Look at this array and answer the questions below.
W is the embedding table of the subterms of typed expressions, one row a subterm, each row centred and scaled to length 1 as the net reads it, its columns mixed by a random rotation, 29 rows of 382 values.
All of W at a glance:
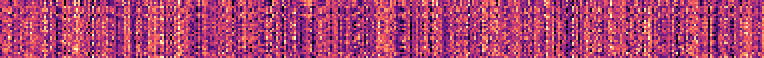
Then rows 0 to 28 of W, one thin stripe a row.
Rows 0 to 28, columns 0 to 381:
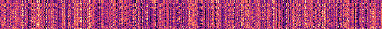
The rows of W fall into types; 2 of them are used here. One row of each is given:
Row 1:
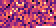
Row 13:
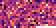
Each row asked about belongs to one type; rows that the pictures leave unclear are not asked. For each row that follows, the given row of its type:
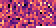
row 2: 1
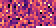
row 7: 1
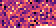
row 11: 13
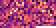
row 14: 1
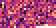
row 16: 13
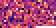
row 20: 1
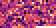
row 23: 1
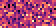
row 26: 13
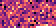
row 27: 13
